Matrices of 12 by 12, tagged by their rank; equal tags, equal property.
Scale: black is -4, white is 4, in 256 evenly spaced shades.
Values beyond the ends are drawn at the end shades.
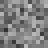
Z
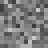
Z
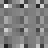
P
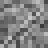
Z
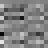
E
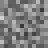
Z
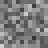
Z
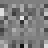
E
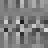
E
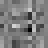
E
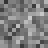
Z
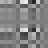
P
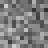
Z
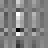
P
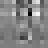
E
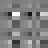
P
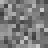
Z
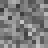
Z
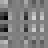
P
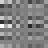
P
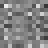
E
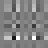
P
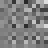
E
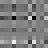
P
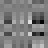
P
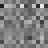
E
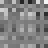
E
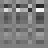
P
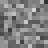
Z
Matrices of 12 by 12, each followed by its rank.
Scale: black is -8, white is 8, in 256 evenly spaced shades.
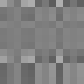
one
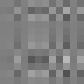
one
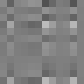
one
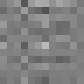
two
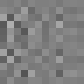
two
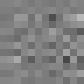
two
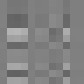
one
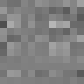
two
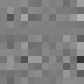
two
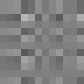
one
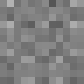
two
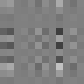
one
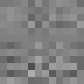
two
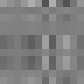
one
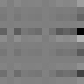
one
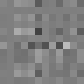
two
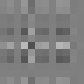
one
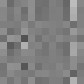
two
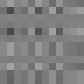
one
